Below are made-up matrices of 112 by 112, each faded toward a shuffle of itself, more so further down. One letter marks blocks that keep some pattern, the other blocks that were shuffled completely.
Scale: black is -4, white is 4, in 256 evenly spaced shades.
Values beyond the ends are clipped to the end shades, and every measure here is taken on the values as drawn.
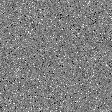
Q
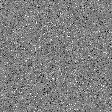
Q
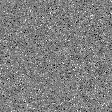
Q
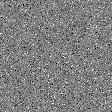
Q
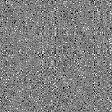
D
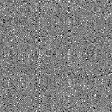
D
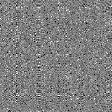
D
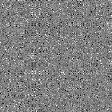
D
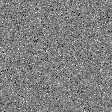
Q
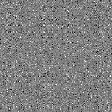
D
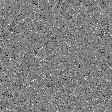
Q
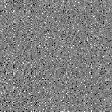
D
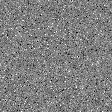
Q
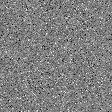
Q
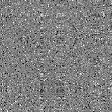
D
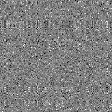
D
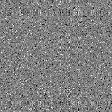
D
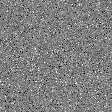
Q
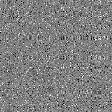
D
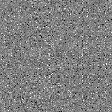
D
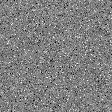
Q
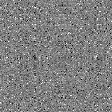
D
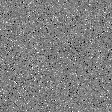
Q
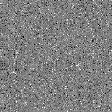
D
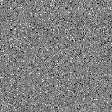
D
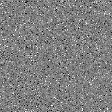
D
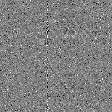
D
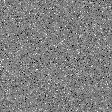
Q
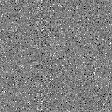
D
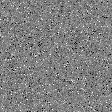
Q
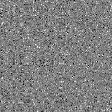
D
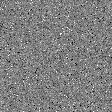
Q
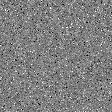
Q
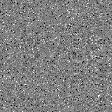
D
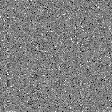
D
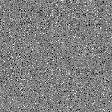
D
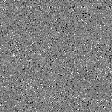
D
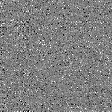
D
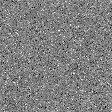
Q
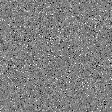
D
